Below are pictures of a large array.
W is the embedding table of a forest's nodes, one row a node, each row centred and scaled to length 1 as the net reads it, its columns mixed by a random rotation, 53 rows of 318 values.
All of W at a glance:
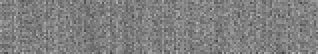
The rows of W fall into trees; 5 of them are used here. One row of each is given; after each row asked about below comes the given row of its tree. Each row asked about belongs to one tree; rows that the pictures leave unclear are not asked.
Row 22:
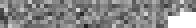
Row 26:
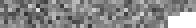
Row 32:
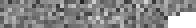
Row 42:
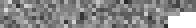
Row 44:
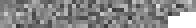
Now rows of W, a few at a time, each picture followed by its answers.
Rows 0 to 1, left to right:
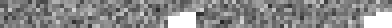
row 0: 26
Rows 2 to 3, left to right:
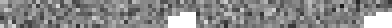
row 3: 22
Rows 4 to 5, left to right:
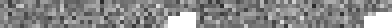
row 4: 32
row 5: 26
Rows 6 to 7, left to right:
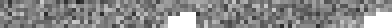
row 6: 32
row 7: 22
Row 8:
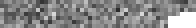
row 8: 26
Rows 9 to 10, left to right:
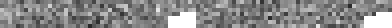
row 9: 44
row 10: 32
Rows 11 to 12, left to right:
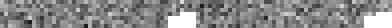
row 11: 22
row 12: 26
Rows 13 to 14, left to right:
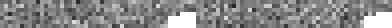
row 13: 32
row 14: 32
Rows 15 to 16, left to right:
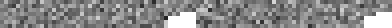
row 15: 32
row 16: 42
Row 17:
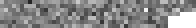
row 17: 42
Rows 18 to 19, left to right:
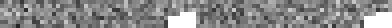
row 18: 44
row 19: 26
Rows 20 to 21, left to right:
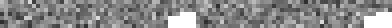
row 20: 22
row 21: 42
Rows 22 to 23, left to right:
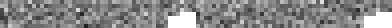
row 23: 22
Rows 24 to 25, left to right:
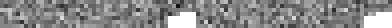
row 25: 22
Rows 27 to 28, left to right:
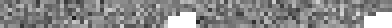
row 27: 32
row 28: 42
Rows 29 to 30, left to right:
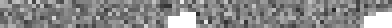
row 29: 22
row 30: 22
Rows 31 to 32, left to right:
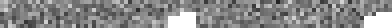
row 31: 22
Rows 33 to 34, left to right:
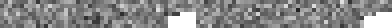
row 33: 44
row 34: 32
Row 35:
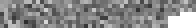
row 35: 22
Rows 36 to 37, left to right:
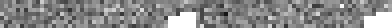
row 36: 32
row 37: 26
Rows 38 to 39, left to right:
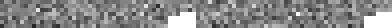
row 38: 26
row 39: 44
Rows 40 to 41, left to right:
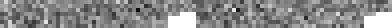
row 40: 22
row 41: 26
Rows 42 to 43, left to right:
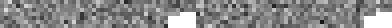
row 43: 22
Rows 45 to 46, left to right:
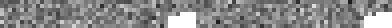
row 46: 32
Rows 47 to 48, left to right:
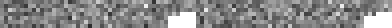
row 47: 26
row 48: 26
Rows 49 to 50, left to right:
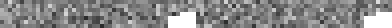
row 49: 44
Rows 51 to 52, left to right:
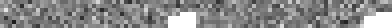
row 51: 42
